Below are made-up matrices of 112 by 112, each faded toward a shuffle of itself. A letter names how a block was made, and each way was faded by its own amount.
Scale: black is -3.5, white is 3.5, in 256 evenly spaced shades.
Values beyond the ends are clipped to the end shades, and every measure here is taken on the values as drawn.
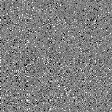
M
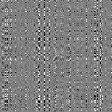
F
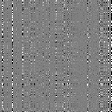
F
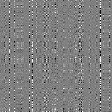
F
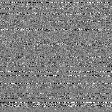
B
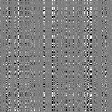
F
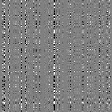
F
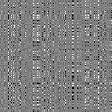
F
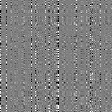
F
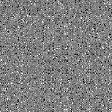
M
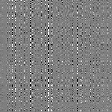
F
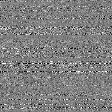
B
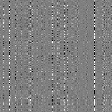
F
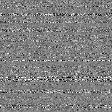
B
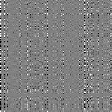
F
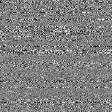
B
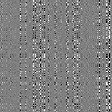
F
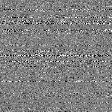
B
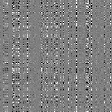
F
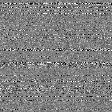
B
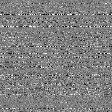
B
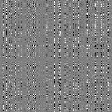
F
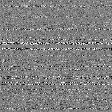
B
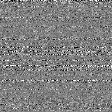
B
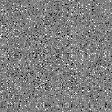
M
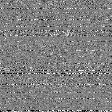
B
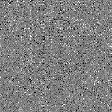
M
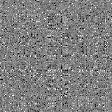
M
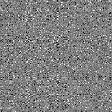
M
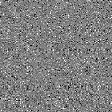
M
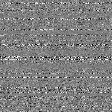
B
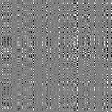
F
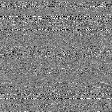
B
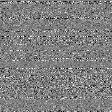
B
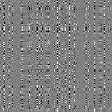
F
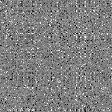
M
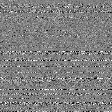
B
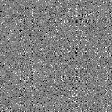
M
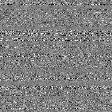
B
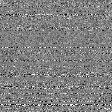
B
